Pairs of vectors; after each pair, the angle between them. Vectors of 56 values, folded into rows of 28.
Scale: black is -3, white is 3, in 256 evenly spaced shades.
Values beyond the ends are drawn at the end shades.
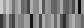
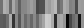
orthogonal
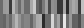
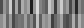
partly opposed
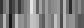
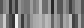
partly aligned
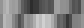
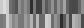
partly aligned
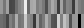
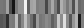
nearly parallel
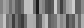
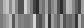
partly aligned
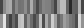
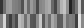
nearly parallel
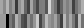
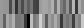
orthogonal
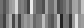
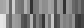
partly opposed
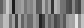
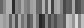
nearly parallel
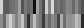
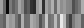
partly aligned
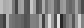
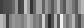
nearly opposite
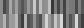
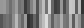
partly aligned
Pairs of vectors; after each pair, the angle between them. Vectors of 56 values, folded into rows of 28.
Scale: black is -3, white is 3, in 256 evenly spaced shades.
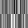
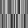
nearly opposite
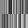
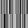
partly aligned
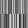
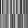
orthogonal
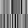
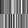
nearly opposite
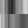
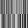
orthogonal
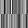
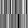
partly aligned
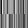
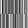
nearly opposite
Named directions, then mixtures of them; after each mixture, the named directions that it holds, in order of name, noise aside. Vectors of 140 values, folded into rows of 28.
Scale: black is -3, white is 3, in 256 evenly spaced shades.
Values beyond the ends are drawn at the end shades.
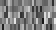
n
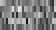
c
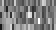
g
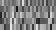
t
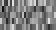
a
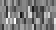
g, n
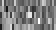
g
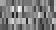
c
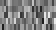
n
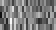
c, t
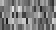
c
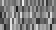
t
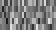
a, t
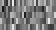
a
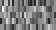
a
